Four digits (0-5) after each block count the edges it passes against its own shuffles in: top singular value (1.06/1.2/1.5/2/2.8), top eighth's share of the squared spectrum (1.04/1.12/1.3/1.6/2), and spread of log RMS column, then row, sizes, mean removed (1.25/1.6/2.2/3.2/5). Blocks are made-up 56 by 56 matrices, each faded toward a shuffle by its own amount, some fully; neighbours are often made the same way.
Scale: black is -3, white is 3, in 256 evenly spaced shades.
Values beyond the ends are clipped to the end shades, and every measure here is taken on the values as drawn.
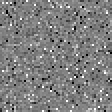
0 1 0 0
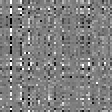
5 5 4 3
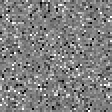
1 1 0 0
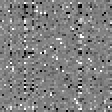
4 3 2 1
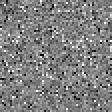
2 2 1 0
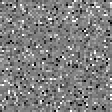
0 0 0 0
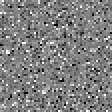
0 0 0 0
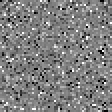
2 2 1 0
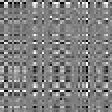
5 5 4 4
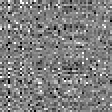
4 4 2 2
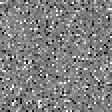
0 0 0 0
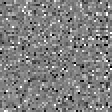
3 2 1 0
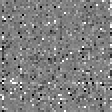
2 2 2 1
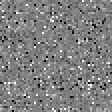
1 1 0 1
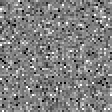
2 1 0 0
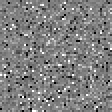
1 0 0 0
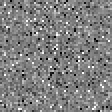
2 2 0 0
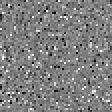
1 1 0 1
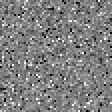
1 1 0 0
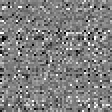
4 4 2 3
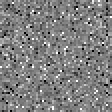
2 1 0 0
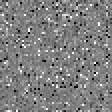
3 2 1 0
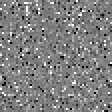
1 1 0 0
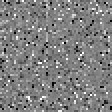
1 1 0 0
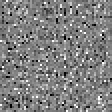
3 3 2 0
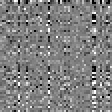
4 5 3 3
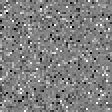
1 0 0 0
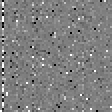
4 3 1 0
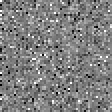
1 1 1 0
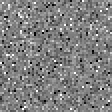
0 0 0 0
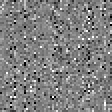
1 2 3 0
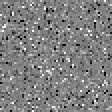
0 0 0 0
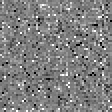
2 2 1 0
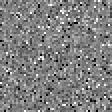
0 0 0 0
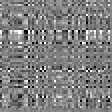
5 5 3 4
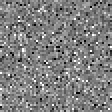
2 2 0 0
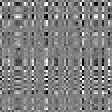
5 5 4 4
